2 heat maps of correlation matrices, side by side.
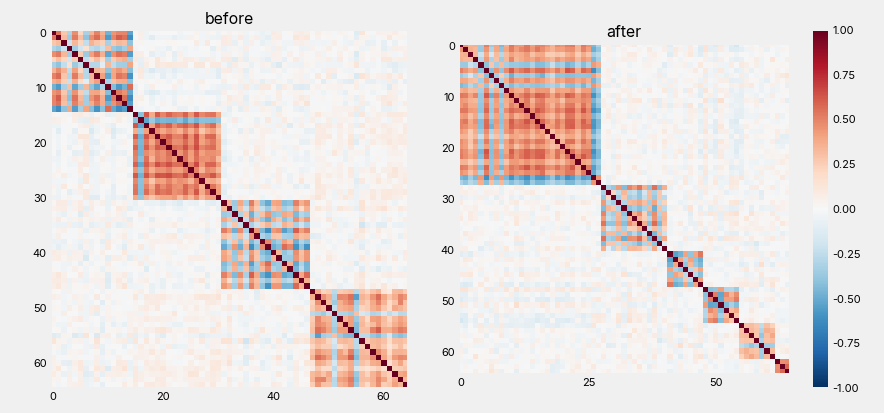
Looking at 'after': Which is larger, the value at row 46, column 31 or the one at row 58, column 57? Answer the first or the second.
the second
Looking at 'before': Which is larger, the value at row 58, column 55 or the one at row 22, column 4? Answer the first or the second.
the second
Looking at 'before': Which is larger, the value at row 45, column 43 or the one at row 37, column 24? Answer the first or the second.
the second
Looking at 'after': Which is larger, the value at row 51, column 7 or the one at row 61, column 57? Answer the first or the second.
the second
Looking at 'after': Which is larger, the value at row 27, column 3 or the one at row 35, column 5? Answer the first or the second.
the second
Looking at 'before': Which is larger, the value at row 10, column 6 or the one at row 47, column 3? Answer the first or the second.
the first
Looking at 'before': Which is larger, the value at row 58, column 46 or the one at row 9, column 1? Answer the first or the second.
the second
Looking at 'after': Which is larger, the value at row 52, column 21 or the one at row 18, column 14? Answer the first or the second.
the second
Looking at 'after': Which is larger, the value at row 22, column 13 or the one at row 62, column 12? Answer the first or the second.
the first
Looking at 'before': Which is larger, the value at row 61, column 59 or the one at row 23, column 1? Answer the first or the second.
the first
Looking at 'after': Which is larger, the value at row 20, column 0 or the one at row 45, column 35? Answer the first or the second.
the first
